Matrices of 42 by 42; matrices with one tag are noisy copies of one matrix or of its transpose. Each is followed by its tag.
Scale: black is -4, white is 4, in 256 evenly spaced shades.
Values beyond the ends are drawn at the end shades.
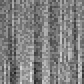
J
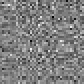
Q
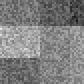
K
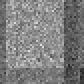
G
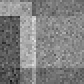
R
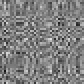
Q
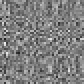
Q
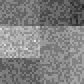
K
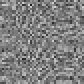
Q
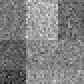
K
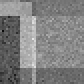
R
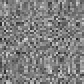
Q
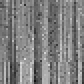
J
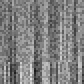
J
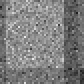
G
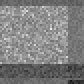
G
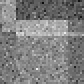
R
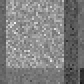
G
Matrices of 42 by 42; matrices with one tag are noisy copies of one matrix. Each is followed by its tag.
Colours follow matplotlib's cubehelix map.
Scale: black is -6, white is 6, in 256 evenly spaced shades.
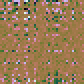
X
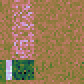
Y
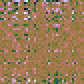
X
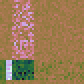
Y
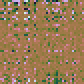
X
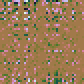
X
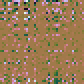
X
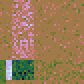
Y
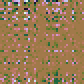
X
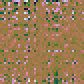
X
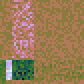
Y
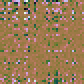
X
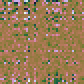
X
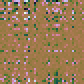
X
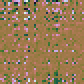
X
